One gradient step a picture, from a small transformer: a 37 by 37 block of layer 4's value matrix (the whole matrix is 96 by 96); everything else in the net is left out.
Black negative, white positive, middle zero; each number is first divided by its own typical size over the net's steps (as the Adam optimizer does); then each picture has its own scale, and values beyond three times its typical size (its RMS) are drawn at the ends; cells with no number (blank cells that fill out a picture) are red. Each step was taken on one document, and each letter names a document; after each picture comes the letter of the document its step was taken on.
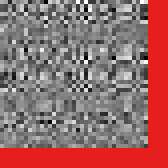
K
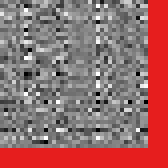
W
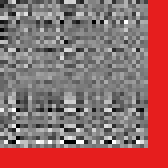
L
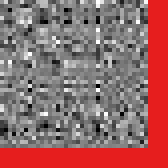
W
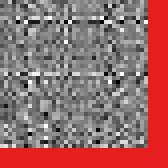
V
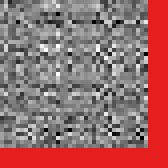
V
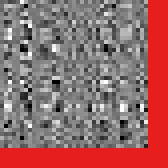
W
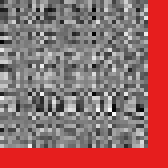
L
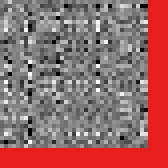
W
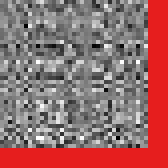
V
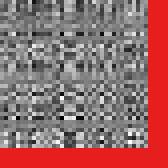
L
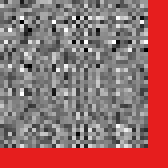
K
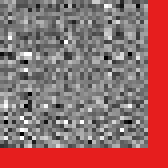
V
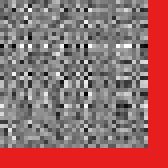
K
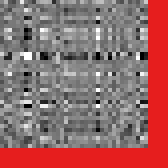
W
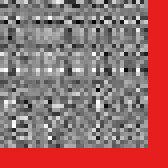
V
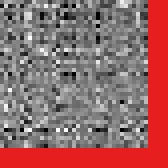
W
